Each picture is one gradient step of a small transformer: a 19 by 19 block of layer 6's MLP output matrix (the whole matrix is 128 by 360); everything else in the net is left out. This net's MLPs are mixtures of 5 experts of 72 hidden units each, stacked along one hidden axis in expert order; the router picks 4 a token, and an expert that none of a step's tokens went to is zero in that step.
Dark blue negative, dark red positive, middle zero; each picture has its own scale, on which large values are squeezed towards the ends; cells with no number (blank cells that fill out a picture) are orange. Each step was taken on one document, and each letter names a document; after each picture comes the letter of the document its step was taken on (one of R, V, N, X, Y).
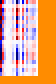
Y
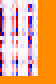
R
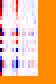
R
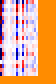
Y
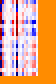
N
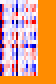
N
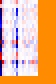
R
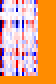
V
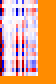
Y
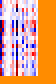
N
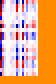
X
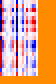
N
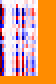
X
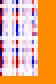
R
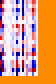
Y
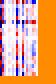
X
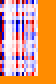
X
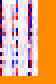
R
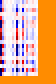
Y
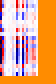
X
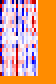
N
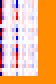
R
